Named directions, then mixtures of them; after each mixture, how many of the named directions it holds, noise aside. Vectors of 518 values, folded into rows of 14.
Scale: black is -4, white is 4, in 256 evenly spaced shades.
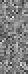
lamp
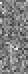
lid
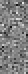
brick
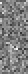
one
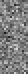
three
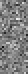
two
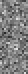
three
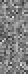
one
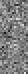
three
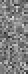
two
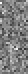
one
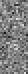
three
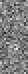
three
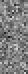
three
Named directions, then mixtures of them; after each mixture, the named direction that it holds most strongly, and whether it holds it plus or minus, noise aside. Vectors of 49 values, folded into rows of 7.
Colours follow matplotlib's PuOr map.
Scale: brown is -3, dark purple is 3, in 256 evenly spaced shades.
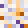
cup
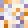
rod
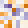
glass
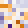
cup, minus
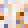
cup, plus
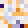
cup, plus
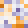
rod, minus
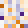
cup, minus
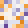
rod, minus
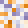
glass, plus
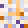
cup, plus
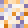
rod, plus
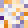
rod, plus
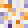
glass, minus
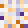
cup, minus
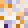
rod, minus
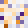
rod, plus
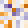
glass, plus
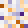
cup, minus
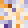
glass, minus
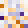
cup, minus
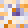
glass, plus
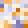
rod, plus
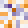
glass, plus
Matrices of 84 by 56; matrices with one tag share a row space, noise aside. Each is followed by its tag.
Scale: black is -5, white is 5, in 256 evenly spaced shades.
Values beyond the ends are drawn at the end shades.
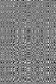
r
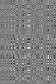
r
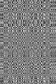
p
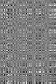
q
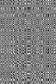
r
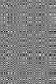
q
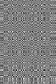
p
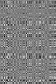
q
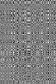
r
